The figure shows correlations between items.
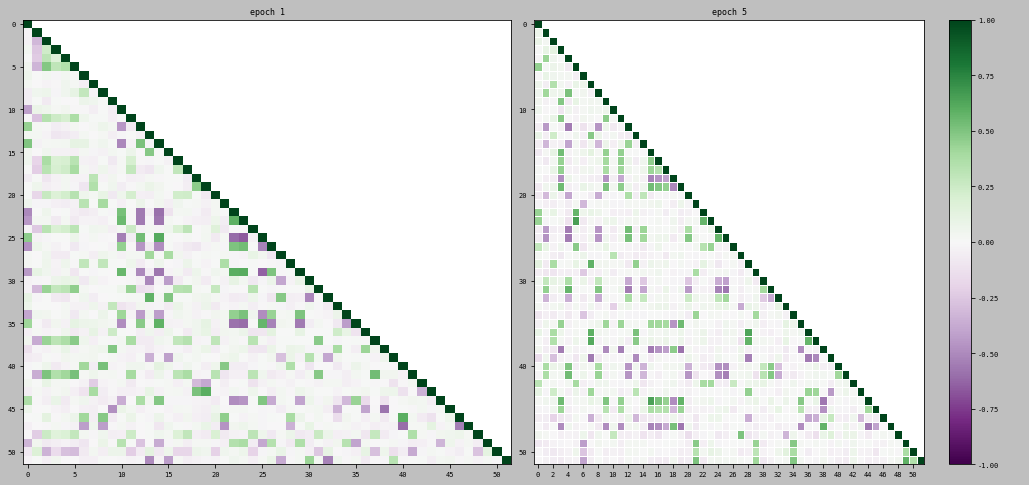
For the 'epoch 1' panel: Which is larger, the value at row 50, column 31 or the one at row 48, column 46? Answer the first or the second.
the second
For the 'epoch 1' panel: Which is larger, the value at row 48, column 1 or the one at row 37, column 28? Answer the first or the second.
the second
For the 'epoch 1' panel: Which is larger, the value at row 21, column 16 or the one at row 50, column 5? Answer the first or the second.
the first
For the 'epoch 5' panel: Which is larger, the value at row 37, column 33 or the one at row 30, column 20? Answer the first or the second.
the first
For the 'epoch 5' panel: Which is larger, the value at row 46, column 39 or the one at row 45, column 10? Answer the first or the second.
the first
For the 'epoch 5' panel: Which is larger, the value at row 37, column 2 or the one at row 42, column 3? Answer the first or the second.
the first
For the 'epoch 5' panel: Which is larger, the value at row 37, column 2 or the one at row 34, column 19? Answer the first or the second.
the first
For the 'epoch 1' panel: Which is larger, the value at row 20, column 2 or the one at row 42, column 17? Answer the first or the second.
the first
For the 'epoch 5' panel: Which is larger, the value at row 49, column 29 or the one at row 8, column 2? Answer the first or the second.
the first
